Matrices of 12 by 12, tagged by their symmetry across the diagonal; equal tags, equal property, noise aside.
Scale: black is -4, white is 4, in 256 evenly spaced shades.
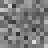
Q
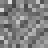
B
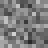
Q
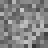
B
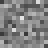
Q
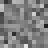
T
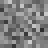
T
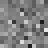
T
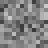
Q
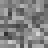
Q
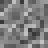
B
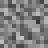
T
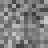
T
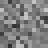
T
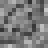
B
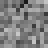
Q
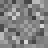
B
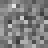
Q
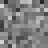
T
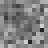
B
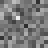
B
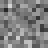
T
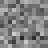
Q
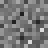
B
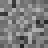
B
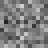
T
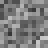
B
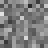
Q
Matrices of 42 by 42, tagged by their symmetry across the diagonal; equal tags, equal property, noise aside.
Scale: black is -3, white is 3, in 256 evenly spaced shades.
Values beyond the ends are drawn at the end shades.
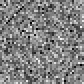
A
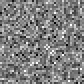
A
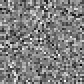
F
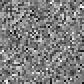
A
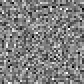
F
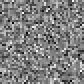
F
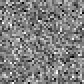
F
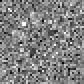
A
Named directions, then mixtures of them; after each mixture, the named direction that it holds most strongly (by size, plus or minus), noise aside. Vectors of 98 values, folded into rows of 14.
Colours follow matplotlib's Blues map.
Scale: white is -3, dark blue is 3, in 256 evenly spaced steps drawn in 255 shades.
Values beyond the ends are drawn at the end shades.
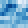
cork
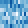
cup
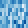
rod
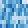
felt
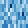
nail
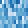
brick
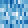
cup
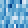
felt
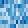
cup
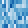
nail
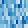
brick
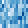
felt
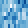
nail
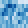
cork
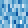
rod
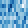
rod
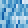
felt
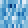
nail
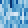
cup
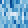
brick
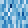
nail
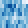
felt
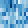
cup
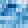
cork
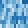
felt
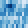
cork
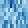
nail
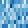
nail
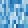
rod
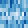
cup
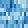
cup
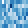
nail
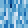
cup
